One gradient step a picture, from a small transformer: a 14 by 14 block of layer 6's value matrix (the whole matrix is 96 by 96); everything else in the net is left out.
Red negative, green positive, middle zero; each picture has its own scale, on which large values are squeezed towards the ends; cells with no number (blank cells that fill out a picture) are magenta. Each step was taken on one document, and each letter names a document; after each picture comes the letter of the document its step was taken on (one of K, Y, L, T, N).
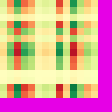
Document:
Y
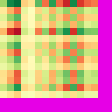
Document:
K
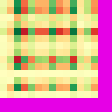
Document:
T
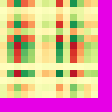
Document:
Y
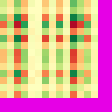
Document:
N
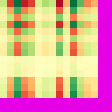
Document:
Y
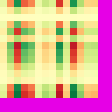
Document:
Y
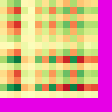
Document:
K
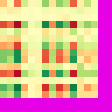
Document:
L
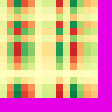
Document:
Y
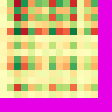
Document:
T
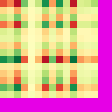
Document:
L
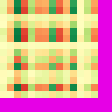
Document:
T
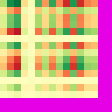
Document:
K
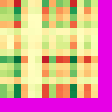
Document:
L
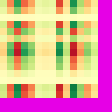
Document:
Y
